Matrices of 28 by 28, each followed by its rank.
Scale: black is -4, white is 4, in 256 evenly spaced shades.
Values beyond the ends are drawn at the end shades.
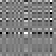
one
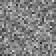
full rank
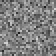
full rank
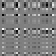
one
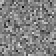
full rank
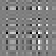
one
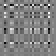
one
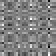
two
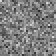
full rank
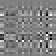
two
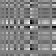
one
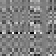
two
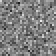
full rank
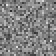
full rank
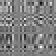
two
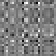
two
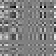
two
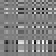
one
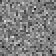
full rank
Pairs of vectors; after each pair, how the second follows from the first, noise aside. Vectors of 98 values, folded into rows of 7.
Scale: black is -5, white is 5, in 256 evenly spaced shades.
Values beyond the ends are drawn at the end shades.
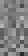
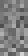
negated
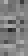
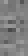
shrunk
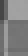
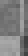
reversed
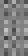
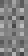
reversed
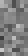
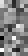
scaled up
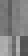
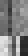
scaled up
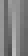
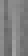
shrunk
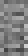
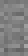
shrunk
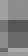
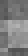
negated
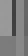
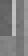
negated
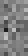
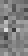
negated
